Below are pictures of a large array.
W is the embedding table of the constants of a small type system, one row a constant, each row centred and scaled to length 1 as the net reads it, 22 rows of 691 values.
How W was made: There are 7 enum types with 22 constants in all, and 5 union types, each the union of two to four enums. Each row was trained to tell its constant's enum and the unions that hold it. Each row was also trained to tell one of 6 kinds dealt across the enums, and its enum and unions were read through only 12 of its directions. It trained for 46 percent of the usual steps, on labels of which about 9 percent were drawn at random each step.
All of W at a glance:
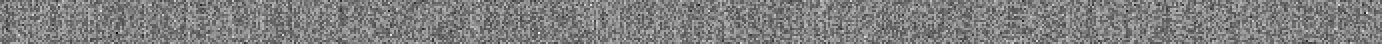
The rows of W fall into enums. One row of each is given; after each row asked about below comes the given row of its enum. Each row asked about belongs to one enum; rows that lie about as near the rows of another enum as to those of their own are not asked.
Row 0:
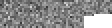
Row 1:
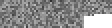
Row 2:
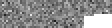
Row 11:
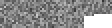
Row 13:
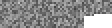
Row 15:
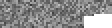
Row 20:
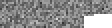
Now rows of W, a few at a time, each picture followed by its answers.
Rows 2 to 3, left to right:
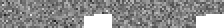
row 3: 20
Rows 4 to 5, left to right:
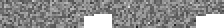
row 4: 0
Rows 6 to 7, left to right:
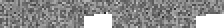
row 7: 20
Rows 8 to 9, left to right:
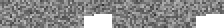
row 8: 0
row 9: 0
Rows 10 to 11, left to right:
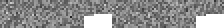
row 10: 20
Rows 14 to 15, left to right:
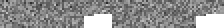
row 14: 2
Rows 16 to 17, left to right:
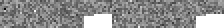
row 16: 1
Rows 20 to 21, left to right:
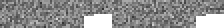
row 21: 13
